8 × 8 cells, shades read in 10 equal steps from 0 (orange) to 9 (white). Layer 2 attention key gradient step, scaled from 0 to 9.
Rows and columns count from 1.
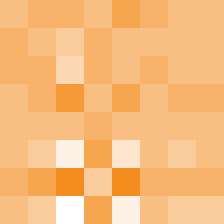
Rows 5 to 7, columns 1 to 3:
4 4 4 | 4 5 8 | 3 2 0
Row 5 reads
4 4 4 3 4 4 4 4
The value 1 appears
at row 4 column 3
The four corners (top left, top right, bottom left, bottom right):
4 4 4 5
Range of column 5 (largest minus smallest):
8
